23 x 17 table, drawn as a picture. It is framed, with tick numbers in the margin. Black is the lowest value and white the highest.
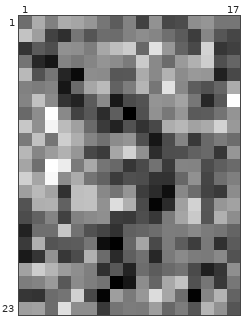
There is no overall slope. The values follow a bell shape. The middle left is the ninth with the highest average. Neither half mirrors the other. The ninth with the lowest average is the bottom middle.
